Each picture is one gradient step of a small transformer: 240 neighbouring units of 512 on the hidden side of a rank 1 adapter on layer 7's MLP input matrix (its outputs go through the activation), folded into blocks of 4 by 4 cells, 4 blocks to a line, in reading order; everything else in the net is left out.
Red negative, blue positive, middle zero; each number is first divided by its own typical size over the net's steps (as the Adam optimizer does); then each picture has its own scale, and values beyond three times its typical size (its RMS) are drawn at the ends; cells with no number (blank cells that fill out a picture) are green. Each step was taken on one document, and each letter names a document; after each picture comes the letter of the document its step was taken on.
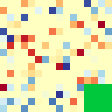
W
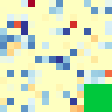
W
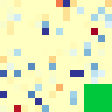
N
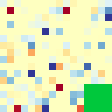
N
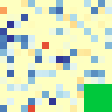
W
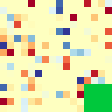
W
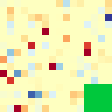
N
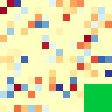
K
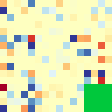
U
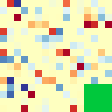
K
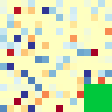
U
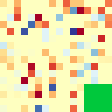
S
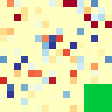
K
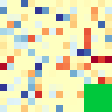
U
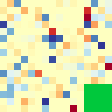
K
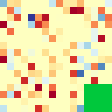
S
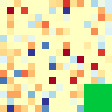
S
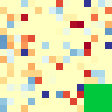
W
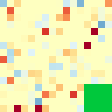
N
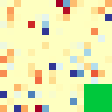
N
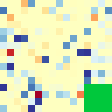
U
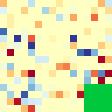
U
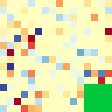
U
